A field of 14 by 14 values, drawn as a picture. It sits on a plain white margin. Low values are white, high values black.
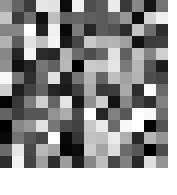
The histogram is flat. There is no overall slope. Neither half mirrors the other.
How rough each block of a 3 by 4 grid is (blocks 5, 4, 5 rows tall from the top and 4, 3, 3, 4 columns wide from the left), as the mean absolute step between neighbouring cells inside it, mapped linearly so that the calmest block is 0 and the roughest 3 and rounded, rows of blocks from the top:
2303 | 1311 | 1113
